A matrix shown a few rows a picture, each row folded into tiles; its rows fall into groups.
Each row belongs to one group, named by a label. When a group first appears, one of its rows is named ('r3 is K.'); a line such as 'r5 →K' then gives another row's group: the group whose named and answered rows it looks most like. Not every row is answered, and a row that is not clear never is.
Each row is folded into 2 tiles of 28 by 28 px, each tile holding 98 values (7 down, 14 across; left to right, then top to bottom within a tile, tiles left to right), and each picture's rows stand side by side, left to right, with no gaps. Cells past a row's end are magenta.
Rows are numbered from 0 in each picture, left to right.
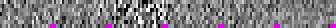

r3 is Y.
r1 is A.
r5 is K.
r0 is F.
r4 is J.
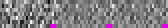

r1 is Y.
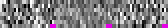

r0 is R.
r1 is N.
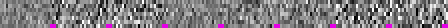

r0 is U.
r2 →K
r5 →R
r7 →U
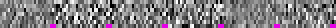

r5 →U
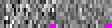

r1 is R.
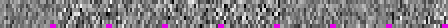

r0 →J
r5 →U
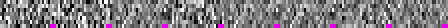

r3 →F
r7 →R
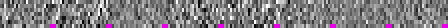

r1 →A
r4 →U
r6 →U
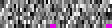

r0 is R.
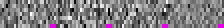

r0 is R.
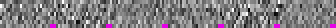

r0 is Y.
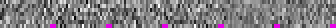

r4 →F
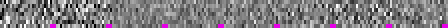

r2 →U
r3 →R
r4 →U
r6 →Y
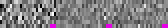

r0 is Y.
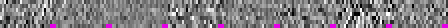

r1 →R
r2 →N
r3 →N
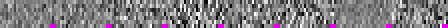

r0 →U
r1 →J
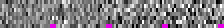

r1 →U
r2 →A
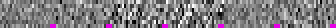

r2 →A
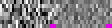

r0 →R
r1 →Y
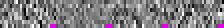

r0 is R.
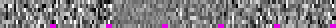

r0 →U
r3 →N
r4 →F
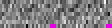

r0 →K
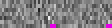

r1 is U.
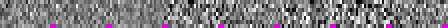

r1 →Y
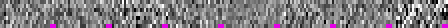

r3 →F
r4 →A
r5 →J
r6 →J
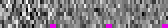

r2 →R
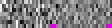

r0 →R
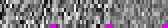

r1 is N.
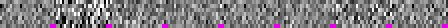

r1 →A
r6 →Y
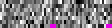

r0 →A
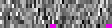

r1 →A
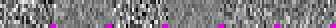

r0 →F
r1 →R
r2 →R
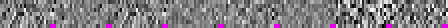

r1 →U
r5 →F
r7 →Y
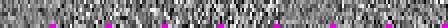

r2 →N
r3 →U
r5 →K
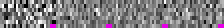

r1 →N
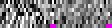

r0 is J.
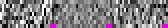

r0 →A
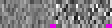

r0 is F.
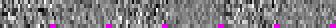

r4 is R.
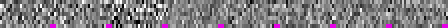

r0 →Y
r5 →U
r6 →J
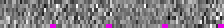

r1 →Y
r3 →F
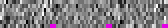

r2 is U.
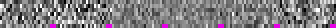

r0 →Y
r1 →K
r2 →R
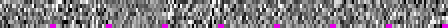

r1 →R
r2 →J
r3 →A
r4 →Y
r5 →Y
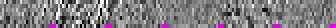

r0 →A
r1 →A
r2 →R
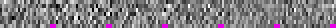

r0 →N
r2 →J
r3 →Y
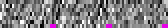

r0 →A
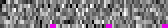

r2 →N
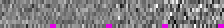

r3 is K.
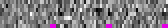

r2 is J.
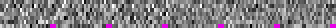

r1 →R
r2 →Y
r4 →K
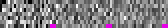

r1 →Y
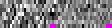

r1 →K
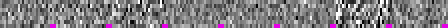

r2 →R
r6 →A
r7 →F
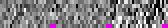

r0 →J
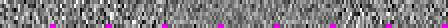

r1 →U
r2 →A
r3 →K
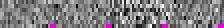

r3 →A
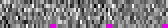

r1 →N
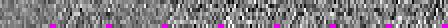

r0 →F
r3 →K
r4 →K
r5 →J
